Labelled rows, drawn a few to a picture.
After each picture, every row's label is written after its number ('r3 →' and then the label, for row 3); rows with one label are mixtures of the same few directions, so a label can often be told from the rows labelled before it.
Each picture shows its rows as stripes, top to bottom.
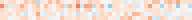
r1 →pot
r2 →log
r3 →log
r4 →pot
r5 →pot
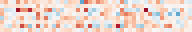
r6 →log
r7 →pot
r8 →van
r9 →pot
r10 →pot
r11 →log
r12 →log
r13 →log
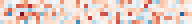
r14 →pot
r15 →van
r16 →van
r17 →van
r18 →log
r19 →pot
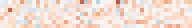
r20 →log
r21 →pot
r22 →van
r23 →log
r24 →pot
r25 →log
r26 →pot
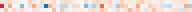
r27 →log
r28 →pot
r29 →van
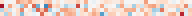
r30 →van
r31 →pot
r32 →pot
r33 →van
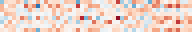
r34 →pot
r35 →pot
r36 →log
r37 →van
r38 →log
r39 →log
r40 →van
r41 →pot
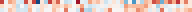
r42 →pot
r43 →log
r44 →log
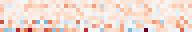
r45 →log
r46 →van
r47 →pot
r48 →log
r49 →van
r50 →pot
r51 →log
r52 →van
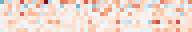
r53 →pot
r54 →pot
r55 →log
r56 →van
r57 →log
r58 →pot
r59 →van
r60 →log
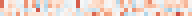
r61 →pot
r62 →pot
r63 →pot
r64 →log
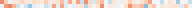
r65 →log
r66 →van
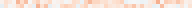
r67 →log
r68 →pot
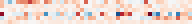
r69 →van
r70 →pot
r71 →log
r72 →pot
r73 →log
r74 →van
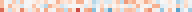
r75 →log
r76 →pot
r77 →log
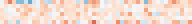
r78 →van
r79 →pot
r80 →van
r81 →pot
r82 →log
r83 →van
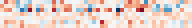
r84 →van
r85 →log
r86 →log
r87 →log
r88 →van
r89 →van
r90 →van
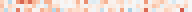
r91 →van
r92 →pot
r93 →van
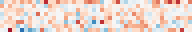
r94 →pot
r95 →pot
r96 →van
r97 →pot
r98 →log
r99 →van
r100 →log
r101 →van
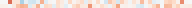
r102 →van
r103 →log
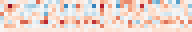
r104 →pot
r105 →van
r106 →van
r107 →pot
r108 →pot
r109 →pot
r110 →van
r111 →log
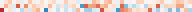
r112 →log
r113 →log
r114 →pot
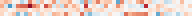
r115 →log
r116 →van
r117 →log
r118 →log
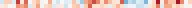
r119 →log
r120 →log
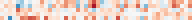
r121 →van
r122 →van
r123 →van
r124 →log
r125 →van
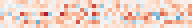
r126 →log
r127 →van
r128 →log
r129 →pot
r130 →log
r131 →pot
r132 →pot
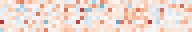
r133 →van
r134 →van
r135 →log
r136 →pot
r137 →log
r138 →pot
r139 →log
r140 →pot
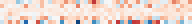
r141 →van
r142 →pot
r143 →log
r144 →van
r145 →pot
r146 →pot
